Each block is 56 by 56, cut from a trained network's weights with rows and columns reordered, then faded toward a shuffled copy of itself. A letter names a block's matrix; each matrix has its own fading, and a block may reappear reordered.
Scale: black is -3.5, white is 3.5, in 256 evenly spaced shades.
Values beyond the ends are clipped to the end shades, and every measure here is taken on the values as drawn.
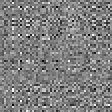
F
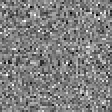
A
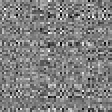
F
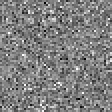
A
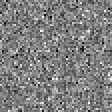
A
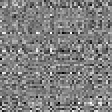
F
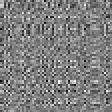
F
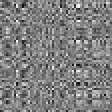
F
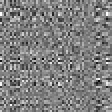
F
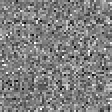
A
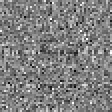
A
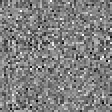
A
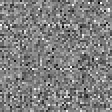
A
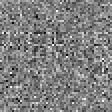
A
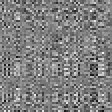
F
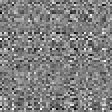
F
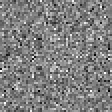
A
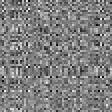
F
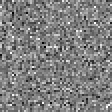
A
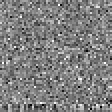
A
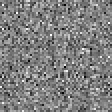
A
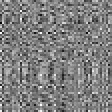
F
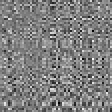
F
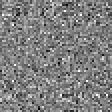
A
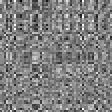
F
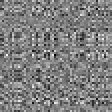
F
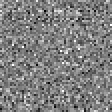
A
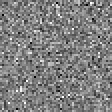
A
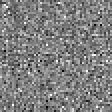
A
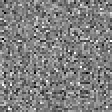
A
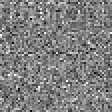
A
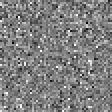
A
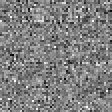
A
